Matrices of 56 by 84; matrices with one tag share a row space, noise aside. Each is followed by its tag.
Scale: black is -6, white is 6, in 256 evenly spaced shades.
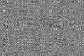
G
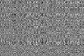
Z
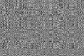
G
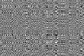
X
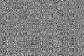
G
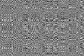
X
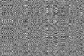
X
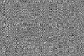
G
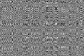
X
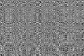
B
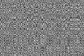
Z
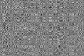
G
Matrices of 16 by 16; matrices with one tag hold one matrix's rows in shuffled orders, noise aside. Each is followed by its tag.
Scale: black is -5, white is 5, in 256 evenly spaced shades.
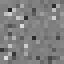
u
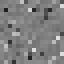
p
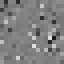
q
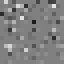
u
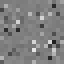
q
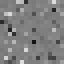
u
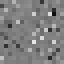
q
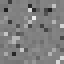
p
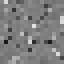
p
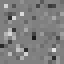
u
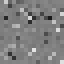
p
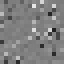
q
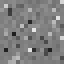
p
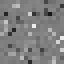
p
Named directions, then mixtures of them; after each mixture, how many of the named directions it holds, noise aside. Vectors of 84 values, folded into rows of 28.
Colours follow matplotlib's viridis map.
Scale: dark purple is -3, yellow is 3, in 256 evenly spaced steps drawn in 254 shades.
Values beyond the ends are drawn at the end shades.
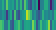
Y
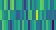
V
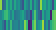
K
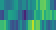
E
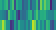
three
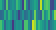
three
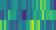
one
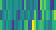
three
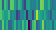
two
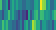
three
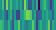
one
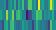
one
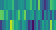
two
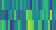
three
